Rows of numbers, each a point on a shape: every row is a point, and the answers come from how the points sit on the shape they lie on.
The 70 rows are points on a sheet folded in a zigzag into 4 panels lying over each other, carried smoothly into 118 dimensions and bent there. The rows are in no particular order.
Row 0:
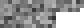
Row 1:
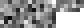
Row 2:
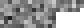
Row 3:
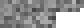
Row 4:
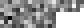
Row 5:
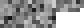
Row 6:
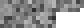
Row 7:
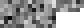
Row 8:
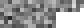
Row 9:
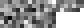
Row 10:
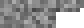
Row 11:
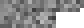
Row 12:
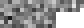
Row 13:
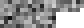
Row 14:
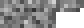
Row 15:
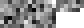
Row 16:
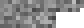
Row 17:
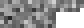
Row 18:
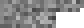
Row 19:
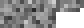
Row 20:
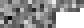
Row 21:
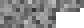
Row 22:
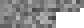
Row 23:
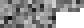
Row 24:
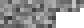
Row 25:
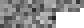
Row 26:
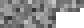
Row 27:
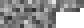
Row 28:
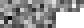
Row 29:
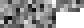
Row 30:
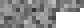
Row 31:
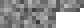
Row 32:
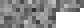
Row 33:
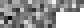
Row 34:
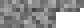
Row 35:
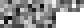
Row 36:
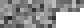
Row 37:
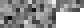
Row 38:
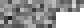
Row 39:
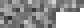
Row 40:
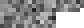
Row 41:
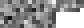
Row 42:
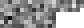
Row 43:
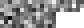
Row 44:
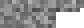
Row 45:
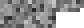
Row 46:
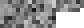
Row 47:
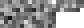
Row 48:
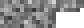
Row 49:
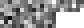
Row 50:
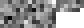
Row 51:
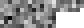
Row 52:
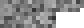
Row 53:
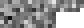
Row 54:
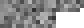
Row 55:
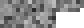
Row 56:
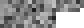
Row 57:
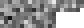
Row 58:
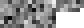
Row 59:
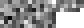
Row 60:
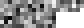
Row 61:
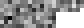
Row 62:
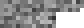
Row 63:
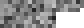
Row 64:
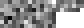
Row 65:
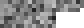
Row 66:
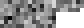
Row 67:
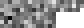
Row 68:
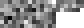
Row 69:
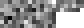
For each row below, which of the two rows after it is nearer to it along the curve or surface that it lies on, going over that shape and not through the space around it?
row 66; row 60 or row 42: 60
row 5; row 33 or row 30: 30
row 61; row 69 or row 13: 13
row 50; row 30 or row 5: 5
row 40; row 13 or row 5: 5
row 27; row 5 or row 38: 38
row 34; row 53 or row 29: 53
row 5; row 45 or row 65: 65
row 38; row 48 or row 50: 48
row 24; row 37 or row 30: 30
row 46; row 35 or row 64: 35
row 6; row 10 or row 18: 18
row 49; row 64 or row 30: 64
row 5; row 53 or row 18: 18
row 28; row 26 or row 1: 26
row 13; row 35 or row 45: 35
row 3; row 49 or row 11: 11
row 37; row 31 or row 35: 35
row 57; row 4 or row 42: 4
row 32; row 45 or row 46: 45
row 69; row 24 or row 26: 26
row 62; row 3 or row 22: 22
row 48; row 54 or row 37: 54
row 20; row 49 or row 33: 49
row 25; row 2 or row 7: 7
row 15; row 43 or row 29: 29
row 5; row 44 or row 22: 22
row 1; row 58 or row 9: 58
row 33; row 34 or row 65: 34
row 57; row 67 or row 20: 67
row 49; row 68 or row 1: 68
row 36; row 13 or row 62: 62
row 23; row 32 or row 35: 35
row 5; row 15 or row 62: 15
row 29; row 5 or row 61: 5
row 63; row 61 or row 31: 61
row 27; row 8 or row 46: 8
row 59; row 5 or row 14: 14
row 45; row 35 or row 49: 35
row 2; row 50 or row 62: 62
